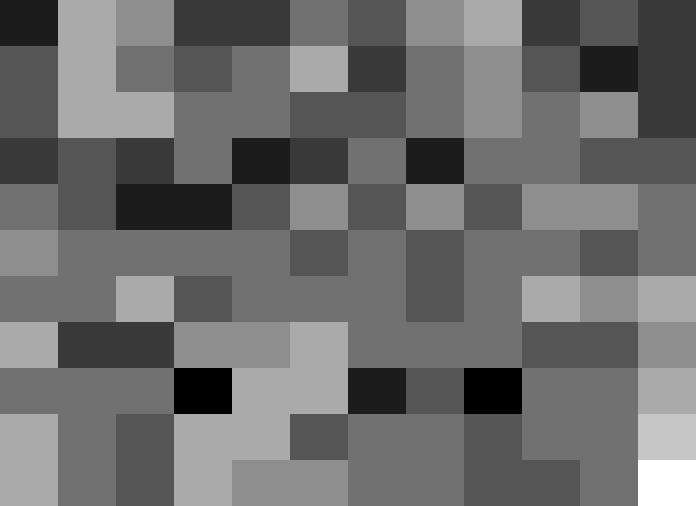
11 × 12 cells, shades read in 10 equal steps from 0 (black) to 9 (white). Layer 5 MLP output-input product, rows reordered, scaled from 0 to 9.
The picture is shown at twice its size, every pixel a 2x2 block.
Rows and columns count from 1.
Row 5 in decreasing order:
5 5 5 5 4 4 3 3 3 3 1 1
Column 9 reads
6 5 5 4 3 4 4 4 0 3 3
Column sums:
44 46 40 38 44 47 36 40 41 42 40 50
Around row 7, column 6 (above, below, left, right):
3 6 4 4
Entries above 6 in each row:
0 0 0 0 0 0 0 0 0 1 1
